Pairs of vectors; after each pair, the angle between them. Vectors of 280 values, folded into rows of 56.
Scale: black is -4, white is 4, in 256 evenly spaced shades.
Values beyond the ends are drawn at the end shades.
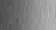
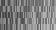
partly aligned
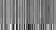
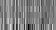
nearly parallel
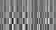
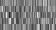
partly aligned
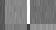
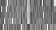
partly aligned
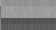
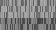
partly aligned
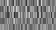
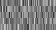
orthogonal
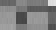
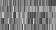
partly opposed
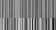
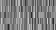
partly aligned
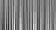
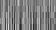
nearly opposite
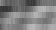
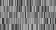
orthogonal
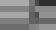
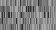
orthogonal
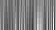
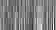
nearly parallel
